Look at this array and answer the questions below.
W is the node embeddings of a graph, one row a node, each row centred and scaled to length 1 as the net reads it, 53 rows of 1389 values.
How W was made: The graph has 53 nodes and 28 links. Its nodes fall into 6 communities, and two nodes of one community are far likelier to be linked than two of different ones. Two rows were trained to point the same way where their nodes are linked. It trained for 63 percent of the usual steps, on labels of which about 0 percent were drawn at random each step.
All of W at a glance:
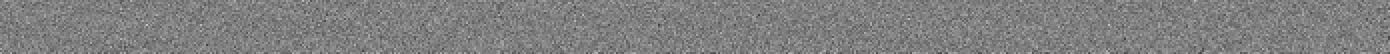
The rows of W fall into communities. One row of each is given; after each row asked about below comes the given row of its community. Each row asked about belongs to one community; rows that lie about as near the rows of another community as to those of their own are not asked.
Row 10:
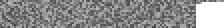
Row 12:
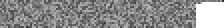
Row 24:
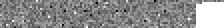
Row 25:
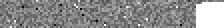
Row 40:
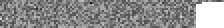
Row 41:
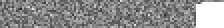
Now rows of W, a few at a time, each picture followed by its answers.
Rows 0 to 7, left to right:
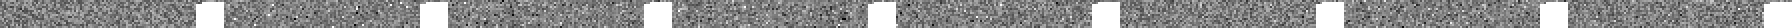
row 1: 10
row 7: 41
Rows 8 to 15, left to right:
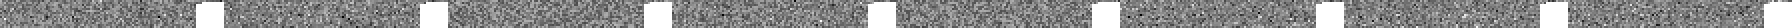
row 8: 41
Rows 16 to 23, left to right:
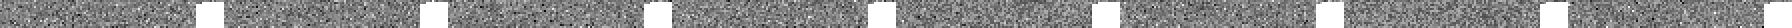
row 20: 24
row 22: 41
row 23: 24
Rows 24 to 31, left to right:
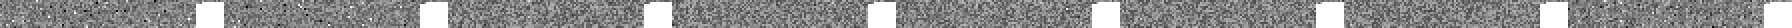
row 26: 40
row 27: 40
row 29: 12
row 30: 24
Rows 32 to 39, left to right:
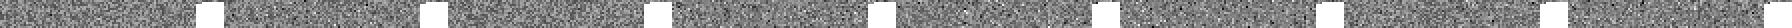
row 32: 40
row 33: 40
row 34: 24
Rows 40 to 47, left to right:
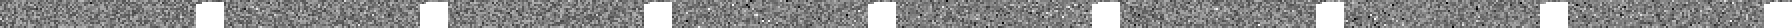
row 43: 25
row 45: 10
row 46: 10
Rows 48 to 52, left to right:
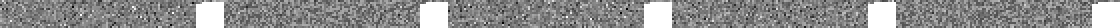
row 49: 25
